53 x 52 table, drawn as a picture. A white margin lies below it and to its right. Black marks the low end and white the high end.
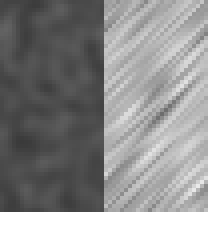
The table splits into one row of 2 panels. Panel 1,1: low, blotchy, faint in contrast. Panel 1,2: high, slanting up to the right.
